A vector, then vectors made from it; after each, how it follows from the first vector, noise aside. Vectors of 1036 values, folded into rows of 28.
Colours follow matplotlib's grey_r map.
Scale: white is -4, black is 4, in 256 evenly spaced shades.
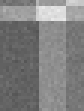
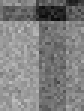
negated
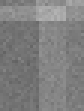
shrunk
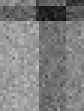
negated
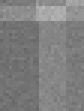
shrunk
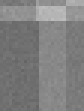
shrunk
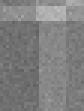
shrunk
